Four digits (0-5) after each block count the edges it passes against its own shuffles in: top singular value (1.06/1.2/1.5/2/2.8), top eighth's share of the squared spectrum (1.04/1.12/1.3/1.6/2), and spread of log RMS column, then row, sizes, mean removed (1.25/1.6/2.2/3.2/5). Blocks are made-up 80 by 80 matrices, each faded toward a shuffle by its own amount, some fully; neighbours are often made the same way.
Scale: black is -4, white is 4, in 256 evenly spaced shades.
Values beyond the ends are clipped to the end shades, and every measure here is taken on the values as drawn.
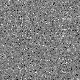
3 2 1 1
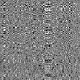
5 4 3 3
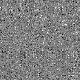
3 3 1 1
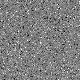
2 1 0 0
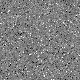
0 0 0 0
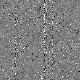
3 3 2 0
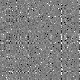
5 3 2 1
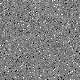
3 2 0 0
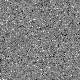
0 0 0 0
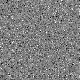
3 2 0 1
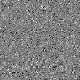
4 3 1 1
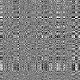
5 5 4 4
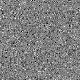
3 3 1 1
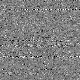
2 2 0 3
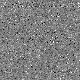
1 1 0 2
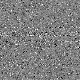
1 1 0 2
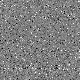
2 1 0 2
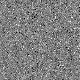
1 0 1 0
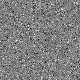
0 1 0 0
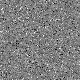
0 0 0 0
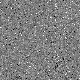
0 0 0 0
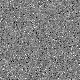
0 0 0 0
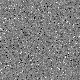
0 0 0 0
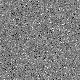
0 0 0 0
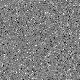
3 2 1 0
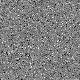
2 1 0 0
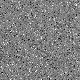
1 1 0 0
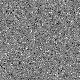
1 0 0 0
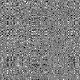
4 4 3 2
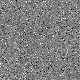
3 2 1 0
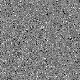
3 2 1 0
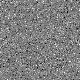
2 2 0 0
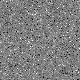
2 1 0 0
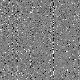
4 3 2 0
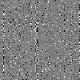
4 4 3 1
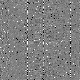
4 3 2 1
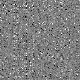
3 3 2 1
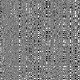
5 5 4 2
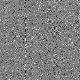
2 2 1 0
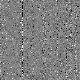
3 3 3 0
